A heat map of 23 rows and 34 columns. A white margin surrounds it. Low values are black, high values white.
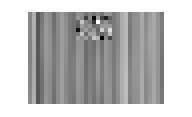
Odd patch: rougher, in the top middle. Roughest part: top middle. Grain: streaks running down.
